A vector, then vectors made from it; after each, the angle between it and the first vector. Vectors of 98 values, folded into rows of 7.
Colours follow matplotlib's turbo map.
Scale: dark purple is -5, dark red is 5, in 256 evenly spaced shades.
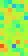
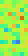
orthogonal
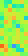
nearly parallel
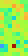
nearly opposite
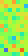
partly opposed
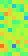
nearly parallel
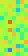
orthogonal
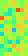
partly opposed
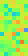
partly opposed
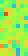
partly aligned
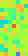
partly opposed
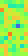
partly aligned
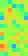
nearly parallel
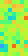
nearly opposite
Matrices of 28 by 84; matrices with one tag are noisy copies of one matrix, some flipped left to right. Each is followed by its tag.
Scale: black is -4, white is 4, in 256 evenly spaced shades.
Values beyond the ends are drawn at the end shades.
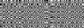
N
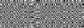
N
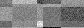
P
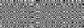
N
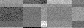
P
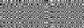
N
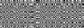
N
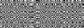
N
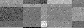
P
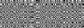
N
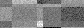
P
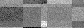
P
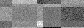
P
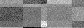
P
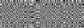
N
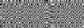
N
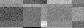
P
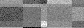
P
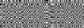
N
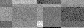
P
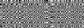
N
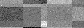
P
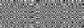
N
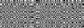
N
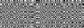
N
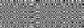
N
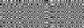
N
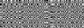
N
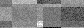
P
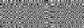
N
